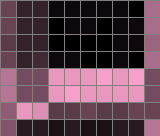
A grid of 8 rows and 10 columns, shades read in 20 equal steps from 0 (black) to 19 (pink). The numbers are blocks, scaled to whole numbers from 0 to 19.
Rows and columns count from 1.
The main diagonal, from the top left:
8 4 4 1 18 18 7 3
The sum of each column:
80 55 55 47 50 48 47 50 50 91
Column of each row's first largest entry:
10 10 10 10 7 5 2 10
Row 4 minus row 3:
1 0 1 1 1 0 0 0 -1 1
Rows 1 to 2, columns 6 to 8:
1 1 1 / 1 0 1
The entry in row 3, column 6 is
0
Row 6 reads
14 9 9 18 19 18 18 18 18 9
